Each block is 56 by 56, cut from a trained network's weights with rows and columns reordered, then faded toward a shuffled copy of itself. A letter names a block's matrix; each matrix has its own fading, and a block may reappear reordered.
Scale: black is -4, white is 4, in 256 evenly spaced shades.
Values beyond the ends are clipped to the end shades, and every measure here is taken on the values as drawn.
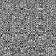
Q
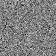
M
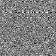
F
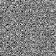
Q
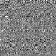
Q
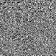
F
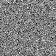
M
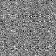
F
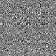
Q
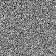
M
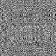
Q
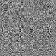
Q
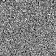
M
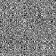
F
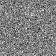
M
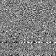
F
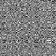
Q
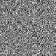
Q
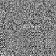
Q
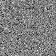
M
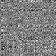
Q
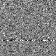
F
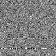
F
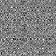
Q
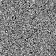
M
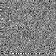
F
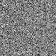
M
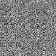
Q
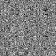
F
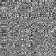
Q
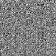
F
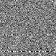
F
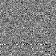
F
